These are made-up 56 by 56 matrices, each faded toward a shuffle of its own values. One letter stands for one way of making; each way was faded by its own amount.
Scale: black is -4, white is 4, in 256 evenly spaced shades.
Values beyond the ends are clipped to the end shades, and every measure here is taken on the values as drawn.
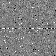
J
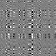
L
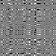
L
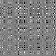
L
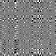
L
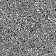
J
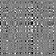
L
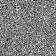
J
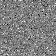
J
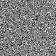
J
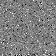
J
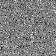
J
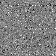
J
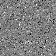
J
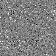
J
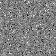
J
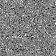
J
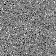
J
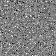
J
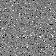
J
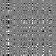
L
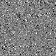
J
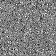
J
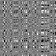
L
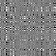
L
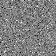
J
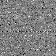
J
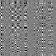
L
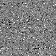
J
